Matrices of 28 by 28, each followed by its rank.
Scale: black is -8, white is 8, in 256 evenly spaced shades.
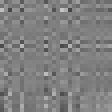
two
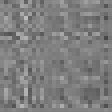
three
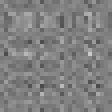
three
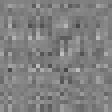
three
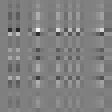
one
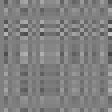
one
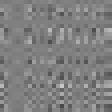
two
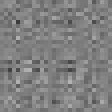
three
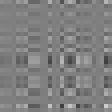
one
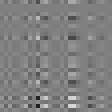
one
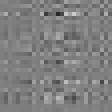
two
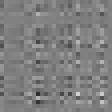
two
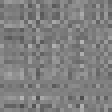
three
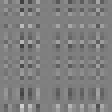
one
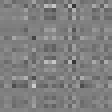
two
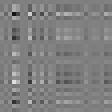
one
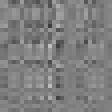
two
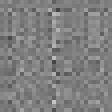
three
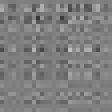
two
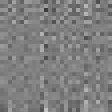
three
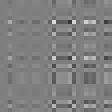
one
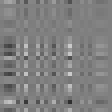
one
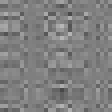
two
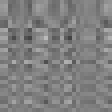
two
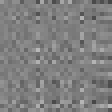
three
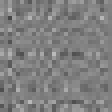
three
